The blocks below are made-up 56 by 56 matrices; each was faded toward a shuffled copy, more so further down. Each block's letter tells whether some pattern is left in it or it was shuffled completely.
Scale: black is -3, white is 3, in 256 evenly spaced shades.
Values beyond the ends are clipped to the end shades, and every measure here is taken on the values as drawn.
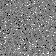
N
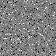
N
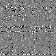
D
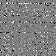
D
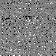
D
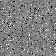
N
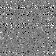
D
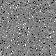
N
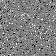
N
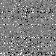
D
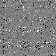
D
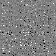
D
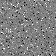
N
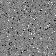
N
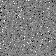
N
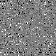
D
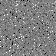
N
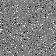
N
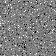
N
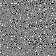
D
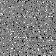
D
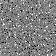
N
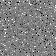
N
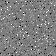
N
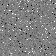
N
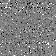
D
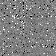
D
